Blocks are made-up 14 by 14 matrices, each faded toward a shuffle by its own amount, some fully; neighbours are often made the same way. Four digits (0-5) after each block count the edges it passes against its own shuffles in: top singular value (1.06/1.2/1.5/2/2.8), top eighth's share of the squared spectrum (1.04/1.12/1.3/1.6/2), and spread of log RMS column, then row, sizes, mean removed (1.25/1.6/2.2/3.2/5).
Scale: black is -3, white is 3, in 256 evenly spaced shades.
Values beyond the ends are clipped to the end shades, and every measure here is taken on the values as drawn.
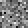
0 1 0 0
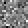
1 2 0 0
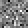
0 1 0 0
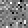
0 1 0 0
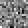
0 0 0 0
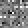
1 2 0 2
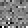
1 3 1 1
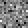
0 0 0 0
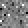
0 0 0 0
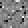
1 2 0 0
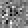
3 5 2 1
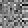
2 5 2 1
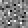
0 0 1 0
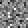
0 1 0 0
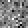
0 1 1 0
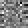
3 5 1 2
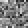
1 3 0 0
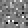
1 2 0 0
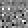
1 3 0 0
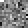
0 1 0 0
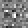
3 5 1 2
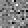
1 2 0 0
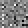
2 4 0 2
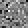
0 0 0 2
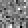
2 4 0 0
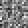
1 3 1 0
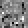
2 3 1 0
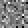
2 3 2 0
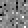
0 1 2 0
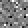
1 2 0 1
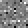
1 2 0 0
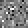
1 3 0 0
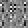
2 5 2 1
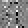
2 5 2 0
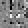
3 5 2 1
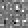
2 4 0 0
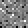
0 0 0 0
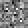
1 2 1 0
